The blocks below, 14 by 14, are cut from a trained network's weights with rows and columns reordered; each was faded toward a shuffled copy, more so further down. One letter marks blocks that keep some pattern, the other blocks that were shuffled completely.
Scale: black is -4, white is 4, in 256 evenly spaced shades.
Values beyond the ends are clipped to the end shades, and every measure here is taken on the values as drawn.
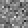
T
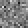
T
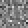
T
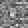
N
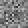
N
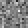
N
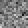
T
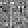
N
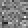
N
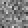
N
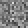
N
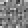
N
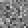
N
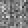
N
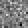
T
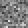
T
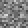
N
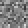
N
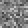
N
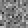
T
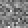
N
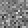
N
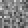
N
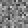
T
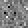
T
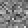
N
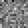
T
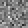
T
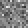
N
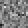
N
